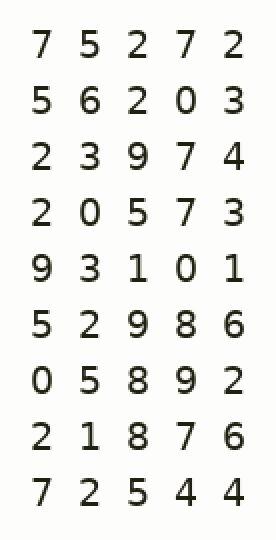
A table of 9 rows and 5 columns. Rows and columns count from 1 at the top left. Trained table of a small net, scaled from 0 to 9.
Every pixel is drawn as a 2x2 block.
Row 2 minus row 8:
3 5 -6 -7 -3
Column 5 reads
2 3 4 3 1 6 2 6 4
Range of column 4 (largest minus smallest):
9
